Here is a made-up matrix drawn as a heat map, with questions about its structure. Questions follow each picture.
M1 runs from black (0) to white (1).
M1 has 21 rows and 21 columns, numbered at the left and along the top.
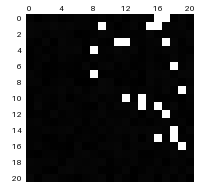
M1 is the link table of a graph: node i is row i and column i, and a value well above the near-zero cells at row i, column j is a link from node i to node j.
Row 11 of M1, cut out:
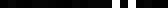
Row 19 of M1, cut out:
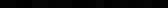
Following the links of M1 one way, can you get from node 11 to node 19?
yes
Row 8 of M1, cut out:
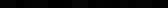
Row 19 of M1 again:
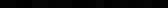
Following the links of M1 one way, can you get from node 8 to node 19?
no
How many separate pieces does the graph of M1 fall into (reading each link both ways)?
6
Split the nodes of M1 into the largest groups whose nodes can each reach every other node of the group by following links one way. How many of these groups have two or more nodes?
0
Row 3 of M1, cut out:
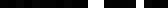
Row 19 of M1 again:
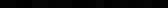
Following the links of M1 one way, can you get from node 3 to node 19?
yes
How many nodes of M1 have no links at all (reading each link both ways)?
4
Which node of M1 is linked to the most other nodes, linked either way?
node 16
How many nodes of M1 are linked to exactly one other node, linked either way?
3
